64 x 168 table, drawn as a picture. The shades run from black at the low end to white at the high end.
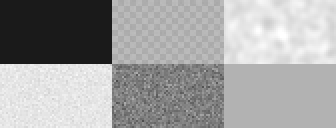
The table splits into 2 rows of 3 panels. Panel 1,1: very low, flat. Panel 1,2: high, checkered, faint in contrast. Panel 1,3: very high, blotchy, faint in contrast. Panel 2,1: very high, fine-grained, faint in contrast. Panel 2,2: middling, fine-grained. Panel 2,3: high, flat.
